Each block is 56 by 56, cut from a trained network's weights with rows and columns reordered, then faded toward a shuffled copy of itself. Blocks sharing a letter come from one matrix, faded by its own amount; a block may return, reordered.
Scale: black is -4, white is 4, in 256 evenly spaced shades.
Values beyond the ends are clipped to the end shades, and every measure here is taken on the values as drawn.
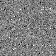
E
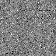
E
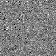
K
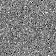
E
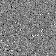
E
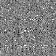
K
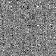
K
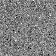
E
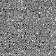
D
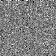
K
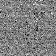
D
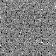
D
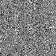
K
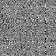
D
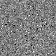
E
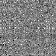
D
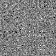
K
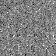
E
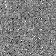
E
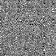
D
